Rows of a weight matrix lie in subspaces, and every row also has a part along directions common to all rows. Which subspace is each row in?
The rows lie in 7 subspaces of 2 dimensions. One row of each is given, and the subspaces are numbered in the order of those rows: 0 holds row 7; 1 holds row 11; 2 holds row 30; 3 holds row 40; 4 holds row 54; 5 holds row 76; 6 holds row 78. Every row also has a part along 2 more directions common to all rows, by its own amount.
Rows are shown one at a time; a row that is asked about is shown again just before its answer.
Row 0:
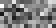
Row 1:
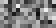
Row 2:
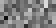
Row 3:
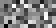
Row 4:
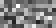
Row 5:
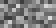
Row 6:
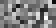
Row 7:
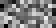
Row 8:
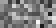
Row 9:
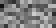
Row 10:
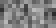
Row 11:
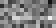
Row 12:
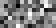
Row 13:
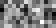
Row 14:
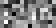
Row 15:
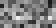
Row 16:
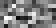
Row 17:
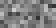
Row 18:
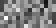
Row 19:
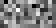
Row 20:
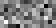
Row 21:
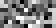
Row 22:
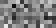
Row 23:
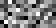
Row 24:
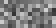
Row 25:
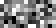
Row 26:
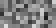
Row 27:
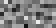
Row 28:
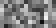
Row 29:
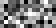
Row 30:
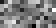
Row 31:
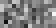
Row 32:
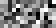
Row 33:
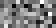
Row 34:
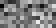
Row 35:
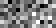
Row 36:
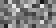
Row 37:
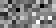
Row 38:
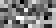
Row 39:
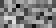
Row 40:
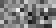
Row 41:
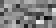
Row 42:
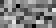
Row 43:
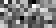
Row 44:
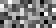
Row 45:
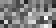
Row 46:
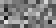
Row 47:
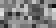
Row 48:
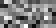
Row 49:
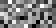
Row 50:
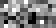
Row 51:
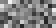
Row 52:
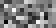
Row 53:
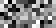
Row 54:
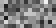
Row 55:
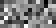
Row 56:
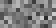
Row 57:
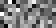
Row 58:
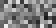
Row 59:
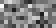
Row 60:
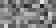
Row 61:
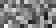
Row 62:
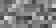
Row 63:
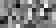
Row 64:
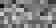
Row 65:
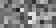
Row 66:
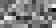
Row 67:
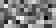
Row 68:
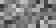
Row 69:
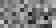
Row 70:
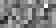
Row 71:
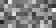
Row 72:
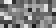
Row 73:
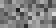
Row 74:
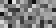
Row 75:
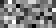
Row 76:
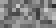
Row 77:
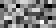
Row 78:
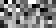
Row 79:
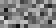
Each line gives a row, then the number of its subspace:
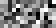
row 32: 5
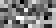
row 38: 6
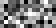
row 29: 4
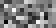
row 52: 0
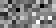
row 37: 0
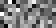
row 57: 6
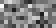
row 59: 0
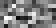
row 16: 3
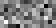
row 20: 4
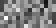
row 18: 4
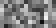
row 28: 5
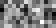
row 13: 5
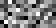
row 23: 4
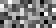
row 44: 0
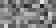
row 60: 1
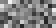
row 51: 0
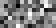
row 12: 4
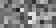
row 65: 3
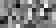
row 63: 4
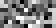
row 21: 6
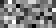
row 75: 2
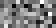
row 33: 1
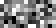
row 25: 2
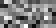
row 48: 6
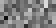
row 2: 4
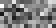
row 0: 1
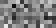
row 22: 1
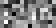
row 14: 5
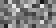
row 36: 1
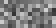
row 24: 3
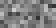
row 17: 5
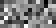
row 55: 4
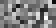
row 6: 5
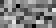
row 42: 2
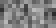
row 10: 5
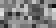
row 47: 5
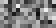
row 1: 5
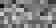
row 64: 1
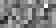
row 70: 4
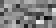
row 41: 2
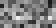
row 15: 1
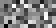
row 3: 1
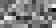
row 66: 3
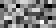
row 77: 2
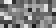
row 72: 6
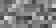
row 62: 3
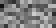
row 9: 0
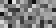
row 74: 6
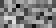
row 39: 2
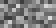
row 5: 2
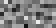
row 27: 2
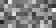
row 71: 3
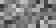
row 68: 2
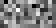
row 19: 6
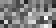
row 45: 3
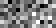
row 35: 0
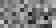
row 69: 3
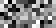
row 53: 0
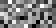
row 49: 0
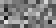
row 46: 4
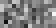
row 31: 5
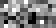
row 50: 6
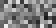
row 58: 1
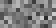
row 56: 3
